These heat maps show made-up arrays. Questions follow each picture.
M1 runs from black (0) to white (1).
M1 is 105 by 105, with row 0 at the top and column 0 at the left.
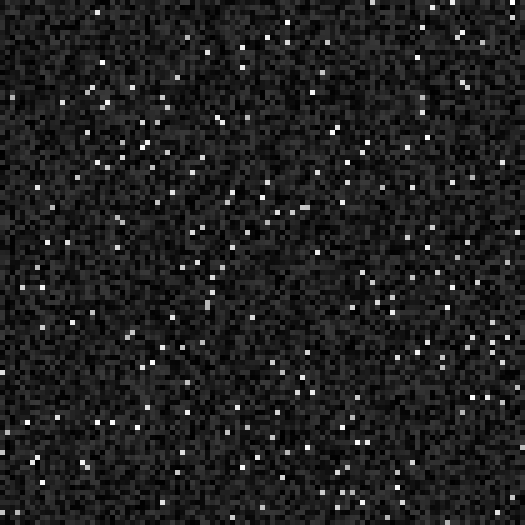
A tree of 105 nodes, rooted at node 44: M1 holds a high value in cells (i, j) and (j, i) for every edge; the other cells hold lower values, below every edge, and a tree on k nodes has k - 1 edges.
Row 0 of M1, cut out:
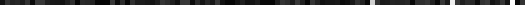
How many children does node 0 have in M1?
2
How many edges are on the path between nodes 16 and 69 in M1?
7
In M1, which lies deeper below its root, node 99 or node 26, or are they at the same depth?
the same depth
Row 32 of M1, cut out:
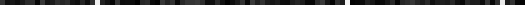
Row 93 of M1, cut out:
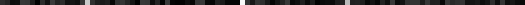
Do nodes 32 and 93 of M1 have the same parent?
yes
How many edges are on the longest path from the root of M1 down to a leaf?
11
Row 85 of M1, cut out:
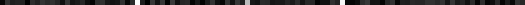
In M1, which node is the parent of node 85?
68
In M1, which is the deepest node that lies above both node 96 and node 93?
36
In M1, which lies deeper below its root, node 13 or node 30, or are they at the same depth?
node 30
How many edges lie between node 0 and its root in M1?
4
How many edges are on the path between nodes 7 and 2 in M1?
6
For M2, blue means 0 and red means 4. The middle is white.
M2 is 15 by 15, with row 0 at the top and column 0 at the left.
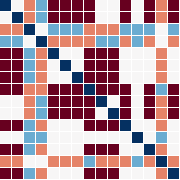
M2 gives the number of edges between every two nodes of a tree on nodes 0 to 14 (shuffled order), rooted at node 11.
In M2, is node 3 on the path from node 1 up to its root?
yes
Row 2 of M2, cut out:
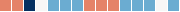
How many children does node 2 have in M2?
6
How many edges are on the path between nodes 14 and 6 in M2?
2
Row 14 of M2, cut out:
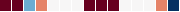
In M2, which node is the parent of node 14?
2
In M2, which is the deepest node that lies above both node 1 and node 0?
3
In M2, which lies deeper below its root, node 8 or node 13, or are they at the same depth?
node 8
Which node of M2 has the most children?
2
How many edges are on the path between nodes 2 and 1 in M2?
3
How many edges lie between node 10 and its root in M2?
2
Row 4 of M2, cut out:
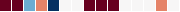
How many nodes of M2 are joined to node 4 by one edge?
1
